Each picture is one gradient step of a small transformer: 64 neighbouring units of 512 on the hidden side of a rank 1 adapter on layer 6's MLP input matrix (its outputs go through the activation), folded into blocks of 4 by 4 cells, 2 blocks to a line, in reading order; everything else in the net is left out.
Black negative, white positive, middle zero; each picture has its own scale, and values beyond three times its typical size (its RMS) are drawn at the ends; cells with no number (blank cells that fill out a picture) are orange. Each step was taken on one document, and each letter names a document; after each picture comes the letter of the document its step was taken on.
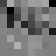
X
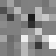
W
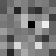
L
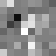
X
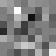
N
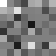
N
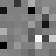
L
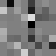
W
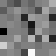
L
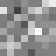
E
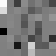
W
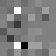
N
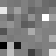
L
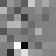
N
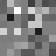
W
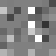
L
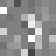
W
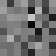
W
